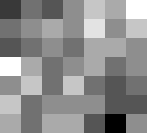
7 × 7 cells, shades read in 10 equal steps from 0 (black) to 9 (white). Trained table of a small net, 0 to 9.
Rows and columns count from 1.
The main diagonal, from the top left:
2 5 5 5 4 3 5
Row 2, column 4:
5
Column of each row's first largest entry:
7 5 5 1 2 1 1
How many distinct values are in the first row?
7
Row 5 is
5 7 4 7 4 3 4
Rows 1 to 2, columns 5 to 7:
7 6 9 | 8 5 7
